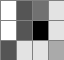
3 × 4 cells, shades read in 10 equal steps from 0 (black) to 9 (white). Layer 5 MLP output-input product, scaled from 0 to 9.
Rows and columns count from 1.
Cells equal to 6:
1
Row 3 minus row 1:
-6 5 4 -2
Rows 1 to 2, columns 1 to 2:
9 3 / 9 3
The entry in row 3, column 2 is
8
